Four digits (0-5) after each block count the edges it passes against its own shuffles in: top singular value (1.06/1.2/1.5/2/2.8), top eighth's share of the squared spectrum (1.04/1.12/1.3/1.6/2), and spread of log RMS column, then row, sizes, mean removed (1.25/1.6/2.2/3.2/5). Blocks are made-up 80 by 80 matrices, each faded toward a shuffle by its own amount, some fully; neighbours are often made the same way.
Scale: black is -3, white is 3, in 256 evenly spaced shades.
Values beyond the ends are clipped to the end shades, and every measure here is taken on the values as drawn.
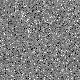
1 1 0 0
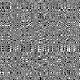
4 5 3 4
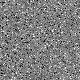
0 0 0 0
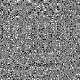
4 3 2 2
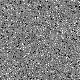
0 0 0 0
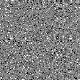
3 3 1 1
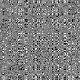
5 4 3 3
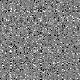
4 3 2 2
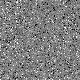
2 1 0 0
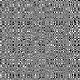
5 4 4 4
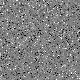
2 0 0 0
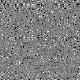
4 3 1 2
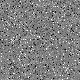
2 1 0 0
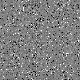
3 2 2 1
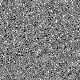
0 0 0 0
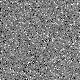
1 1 0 0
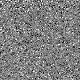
3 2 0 1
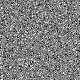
2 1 0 0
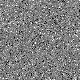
1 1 0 0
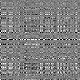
5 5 3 4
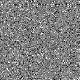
3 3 1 2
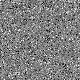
0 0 0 0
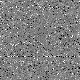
3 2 0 1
